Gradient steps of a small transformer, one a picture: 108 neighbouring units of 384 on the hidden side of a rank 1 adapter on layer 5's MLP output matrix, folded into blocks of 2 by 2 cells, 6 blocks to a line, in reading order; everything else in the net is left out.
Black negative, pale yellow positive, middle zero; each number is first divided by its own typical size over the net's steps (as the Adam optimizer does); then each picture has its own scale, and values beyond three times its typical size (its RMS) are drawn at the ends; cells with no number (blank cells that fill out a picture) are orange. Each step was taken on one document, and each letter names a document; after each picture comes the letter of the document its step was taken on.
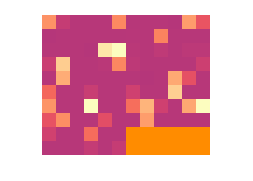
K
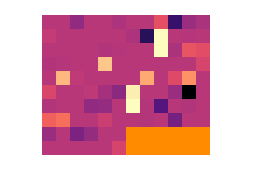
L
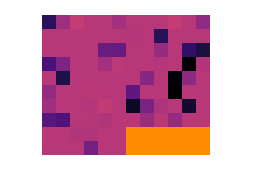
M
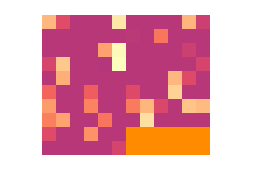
K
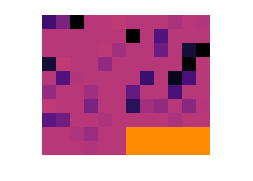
M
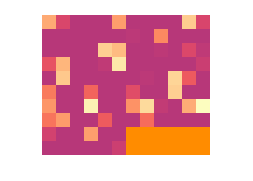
K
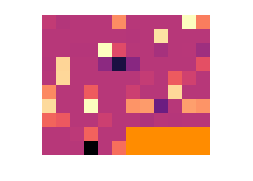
K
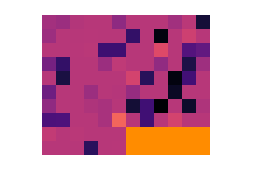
M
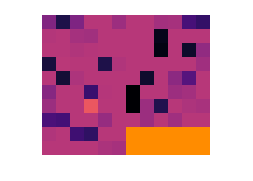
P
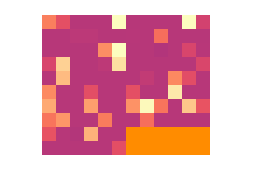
K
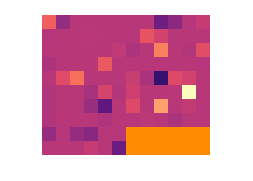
L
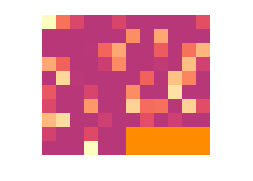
M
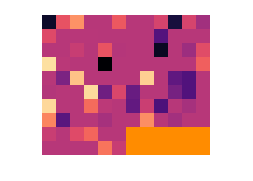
P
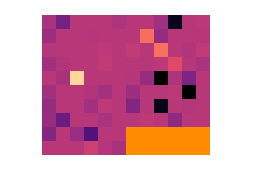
L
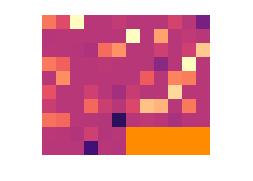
M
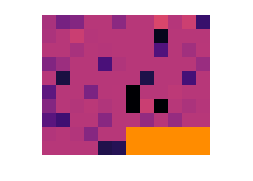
P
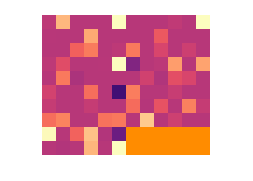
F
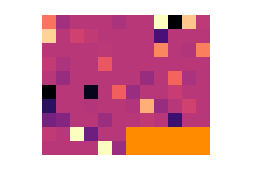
P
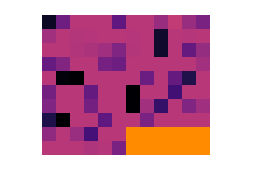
P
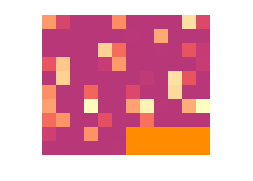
K
